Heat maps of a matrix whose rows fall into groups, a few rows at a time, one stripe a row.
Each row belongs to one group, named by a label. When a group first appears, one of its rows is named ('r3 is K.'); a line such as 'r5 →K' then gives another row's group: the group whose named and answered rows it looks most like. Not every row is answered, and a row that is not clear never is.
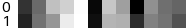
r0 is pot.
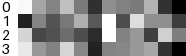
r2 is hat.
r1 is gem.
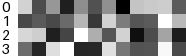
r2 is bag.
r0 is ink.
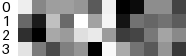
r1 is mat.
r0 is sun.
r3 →hat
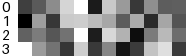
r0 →pot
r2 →pot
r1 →gem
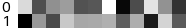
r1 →gem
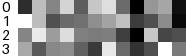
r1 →bag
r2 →sun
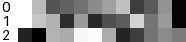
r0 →bag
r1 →ink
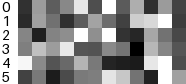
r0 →gem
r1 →ink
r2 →mat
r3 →sun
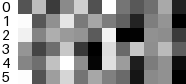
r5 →sun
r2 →sun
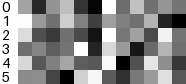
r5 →ink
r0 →hat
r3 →pot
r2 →hat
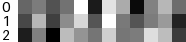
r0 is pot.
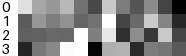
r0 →sun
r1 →sun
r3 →pot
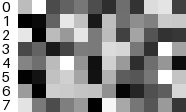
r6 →mat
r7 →hat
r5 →pot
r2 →mat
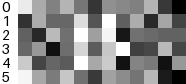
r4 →mat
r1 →gem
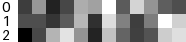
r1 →pot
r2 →pot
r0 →gem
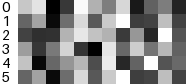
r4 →mat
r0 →bag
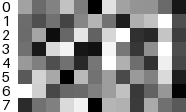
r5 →ink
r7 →pot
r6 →bag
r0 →hat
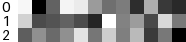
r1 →hat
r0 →mat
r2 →gem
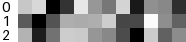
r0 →bag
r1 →mat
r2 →mat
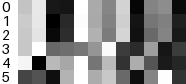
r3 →sun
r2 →bag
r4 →mat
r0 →bag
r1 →bag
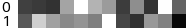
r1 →sun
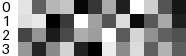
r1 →bag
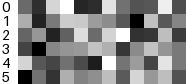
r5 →gem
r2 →bag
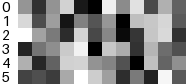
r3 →pot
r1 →ink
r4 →mat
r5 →gem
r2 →ink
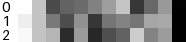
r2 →ink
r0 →bag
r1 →ink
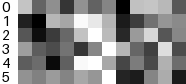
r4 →gem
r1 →mat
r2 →mat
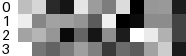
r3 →ink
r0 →bag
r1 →sun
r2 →ink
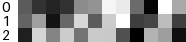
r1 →bag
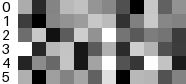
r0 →mat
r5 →mat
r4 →sun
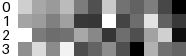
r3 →sun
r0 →sun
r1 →sun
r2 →ink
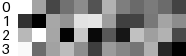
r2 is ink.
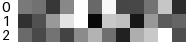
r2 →ink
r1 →pot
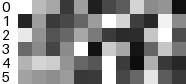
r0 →ink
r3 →pot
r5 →sun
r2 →ink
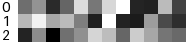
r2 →gem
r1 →sun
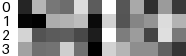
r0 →gem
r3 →hat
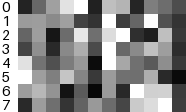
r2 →bag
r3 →gem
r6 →ink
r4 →hat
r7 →ink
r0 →pot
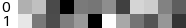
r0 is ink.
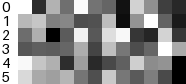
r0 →mat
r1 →sun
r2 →bag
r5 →sun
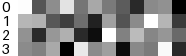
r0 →sun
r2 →hat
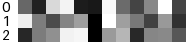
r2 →pot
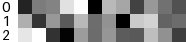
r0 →pot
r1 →mat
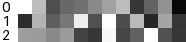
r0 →bag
